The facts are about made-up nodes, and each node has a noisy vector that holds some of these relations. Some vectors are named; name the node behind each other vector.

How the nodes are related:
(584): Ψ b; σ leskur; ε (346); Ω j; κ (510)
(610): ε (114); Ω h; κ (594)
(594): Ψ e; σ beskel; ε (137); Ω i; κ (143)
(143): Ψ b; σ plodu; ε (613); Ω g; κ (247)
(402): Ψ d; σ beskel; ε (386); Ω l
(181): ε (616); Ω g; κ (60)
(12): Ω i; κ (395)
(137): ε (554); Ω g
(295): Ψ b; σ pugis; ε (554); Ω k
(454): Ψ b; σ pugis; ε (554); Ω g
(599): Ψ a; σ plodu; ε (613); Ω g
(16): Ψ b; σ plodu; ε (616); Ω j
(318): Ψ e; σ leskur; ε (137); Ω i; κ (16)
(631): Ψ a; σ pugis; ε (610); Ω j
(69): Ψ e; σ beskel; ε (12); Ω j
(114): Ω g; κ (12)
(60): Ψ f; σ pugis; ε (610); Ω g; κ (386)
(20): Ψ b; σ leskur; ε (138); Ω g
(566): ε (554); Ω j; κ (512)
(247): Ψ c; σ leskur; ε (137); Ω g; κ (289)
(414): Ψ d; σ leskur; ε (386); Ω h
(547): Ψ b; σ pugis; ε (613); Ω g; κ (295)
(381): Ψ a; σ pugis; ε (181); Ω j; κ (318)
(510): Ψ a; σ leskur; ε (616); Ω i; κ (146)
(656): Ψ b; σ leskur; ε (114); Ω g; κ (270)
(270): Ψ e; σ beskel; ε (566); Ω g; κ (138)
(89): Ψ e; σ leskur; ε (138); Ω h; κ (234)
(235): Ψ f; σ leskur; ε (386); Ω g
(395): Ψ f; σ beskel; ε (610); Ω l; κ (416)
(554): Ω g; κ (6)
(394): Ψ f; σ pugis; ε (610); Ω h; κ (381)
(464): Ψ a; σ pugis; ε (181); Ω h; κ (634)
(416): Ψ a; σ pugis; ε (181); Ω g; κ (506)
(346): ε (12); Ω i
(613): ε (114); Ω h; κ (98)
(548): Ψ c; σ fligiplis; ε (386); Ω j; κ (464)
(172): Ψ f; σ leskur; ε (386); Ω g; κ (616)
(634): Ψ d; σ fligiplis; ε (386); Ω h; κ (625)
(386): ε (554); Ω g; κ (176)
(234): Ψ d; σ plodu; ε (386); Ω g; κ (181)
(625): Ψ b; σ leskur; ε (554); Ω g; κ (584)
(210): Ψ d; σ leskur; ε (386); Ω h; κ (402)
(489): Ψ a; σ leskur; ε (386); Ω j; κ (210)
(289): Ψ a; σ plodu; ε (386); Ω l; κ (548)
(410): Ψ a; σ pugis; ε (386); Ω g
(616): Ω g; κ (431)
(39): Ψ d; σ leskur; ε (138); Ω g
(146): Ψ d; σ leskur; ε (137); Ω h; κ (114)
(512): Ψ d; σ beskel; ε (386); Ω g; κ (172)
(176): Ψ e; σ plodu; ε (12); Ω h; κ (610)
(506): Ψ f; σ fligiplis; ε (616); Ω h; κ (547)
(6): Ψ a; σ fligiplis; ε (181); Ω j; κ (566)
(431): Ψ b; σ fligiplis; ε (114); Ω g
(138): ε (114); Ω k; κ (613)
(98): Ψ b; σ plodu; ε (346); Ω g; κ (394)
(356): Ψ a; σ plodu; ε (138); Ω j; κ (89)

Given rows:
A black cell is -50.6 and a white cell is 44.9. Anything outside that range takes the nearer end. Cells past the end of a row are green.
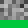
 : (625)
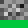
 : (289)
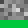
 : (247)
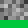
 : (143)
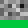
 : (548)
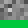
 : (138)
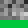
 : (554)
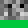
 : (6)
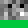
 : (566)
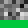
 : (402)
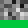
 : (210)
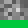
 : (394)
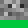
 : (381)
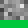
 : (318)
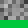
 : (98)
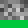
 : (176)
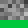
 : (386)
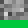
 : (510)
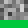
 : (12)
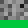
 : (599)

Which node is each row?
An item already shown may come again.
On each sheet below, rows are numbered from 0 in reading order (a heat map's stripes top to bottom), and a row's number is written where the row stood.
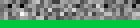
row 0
(566)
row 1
(547)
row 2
(289)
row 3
(548)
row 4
(512)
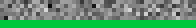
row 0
(60)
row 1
(634)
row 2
(270)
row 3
(356)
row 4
(247)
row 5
(289)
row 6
(506)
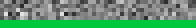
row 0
(402)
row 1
(346)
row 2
(395)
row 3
(39)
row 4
(416)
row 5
(234)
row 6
(69)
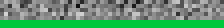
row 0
(69)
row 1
(247)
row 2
(431)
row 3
(137)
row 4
(172)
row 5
(235)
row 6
(295)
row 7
(114)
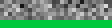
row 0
(464)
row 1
(594)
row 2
(172)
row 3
(89)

